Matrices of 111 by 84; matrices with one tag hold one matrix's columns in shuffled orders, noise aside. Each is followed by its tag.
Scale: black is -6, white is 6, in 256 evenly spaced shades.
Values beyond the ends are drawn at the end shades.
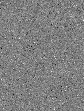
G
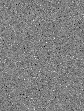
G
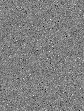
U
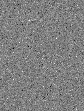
G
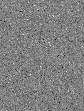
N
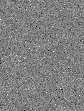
U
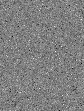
U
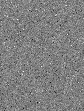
N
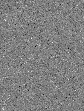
G
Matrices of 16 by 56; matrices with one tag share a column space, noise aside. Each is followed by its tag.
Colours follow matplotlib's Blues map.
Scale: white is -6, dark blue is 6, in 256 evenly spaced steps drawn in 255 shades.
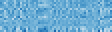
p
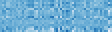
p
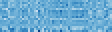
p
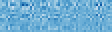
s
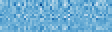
s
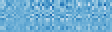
s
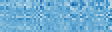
s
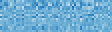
s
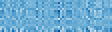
p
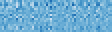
s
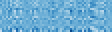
p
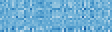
p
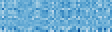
p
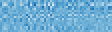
s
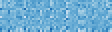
p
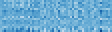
p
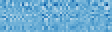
s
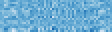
p
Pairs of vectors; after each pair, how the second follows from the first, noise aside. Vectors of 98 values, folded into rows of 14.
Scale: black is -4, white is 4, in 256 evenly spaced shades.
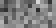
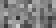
reversed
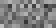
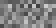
negated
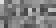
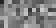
negated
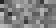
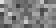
negated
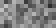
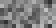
reversed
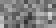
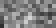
negated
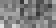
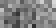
reversed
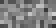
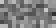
negated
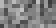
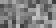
reversed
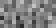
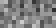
reversed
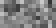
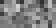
negated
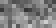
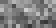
negated
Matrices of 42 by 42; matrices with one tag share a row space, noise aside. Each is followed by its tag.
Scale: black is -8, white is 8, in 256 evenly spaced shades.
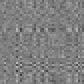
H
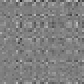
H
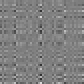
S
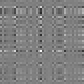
S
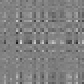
H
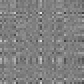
S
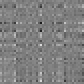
S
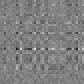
H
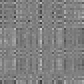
S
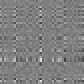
S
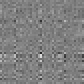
S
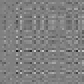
H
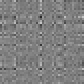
S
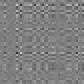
H
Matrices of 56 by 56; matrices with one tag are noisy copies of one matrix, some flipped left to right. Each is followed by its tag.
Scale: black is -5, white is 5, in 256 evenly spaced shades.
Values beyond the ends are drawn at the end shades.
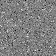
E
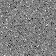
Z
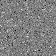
E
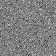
Z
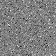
Z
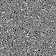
E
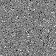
E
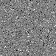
E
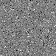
E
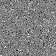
E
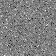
Z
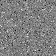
E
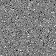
E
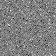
Z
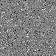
E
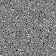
E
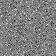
Z
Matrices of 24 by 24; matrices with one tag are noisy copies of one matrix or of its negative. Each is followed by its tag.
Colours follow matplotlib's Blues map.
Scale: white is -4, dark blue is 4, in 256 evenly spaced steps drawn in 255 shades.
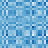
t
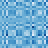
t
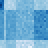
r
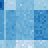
r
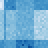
r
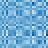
t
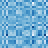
t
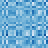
t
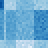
r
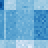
r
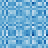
t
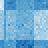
r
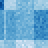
r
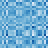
t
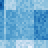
r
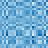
t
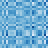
t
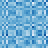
t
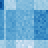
r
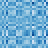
t
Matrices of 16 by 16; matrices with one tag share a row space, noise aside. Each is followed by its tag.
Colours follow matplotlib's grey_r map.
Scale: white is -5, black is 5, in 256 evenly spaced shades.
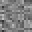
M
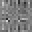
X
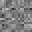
M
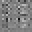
X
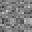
M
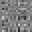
X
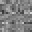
M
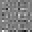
X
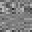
M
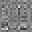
X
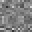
M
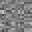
M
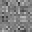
X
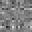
M
